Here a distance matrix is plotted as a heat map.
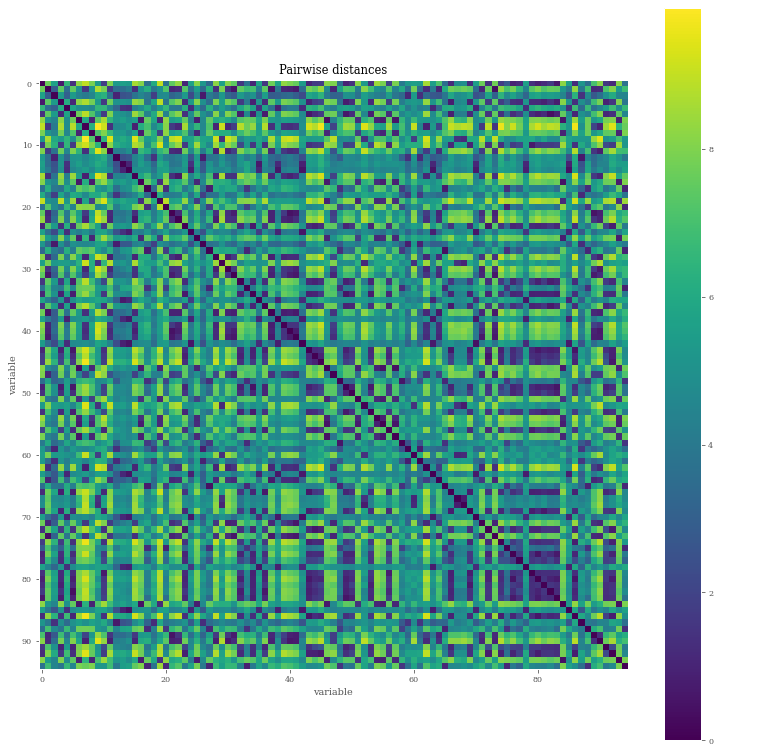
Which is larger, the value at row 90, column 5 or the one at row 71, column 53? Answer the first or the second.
the first
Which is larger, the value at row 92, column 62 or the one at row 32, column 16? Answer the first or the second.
the first
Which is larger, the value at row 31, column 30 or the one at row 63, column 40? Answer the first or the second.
the second
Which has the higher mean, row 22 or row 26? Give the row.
22
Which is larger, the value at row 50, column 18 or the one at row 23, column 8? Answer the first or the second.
the second
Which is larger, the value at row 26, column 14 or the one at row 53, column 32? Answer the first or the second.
the first
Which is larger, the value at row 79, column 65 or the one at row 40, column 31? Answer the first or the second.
the first
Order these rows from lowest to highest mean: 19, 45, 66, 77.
77, 66, 45, 19
